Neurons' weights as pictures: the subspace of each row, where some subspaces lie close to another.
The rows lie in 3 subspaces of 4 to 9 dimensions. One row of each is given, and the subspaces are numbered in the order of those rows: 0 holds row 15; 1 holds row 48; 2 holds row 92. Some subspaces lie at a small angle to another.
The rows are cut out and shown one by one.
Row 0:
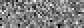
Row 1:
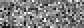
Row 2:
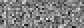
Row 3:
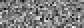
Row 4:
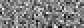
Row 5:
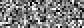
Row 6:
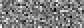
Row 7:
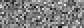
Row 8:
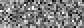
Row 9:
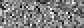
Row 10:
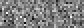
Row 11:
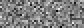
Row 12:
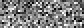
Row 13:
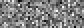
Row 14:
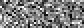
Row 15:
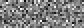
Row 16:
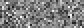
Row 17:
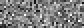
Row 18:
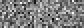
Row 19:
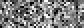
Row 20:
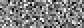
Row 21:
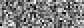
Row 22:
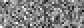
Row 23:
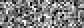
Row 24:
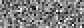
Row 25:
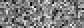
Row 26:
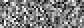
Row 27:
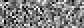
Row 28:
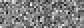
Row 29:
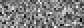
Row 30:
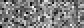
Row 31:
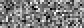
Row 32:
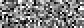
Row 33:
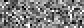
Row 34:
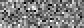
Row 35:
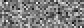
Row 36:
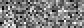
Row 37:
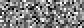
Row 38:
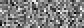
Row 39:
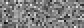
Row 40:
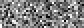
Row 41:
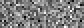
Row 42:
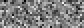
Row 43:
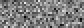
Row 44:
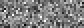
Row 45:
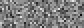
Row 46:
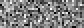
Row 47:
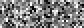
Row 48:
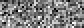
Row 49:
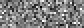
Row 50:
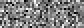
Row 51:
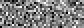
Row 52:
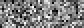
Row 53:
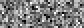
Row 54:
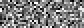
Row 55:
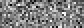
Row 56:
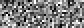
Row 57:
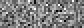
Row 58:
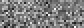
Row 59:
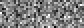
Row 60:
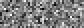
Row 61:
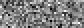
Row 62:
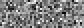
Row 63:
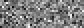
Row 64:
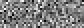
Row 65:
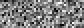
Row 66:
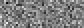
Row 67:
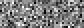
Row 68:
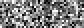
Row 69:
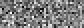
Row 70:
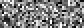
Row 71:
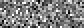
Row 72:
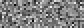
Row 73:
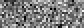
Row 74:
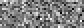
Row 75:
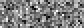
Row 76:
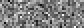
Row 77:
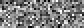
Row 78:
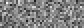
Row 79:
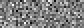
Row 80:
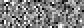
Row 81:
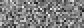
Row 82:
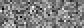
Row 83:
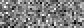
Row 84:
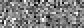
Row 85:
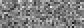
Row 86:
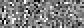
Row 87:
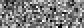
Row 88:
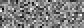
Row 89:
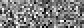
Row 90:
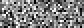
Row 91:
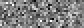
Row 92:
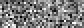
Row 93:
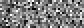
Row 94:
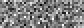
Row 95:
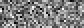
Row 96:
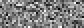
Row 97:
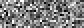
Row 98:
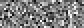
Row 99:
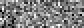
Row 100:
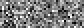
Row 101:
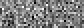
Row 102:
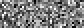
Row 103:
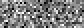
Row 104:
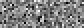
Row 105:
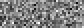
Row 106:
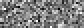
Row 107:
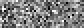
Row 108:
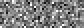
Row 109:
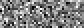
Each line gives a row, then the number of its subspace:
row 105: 1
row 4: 1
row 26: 0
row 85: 1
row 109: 2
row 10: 1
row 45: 0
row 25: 2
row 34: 0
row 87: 2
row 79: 0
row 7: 2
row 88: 0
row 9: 0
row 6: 1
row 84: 0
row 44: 0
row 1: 0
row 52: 2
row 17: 0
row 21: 1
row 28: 2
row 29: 1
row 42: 0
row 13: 1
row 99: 0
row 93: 0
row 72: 1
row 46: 0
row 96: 0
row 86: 0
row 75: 2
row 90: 1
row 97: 0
